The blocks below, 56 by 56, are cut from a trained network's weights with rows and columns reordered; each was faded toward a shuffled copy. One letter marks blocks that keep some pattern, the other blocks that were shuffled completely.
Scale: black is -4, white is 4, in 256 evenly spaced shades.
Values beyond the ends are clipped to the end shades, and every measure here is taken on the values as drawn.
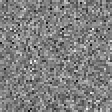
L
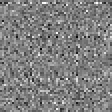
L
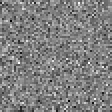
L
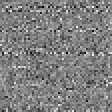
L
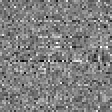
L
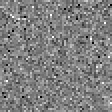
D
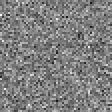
D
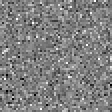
D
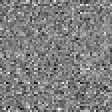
L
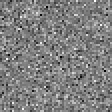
D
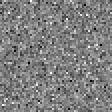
D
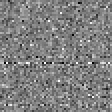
L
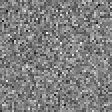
D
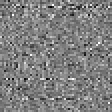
L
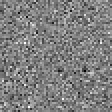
L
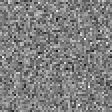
L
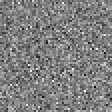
D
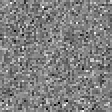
D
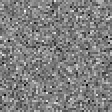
D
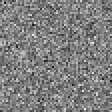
D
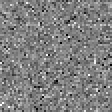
D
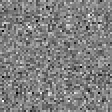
L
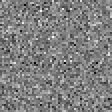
D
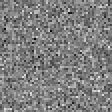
D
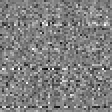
L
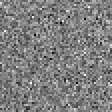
D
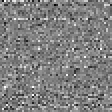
L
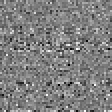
L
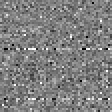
L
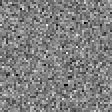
D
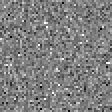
D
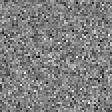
D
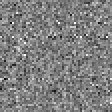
L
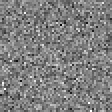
D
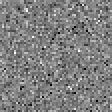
D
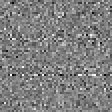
L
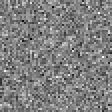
D
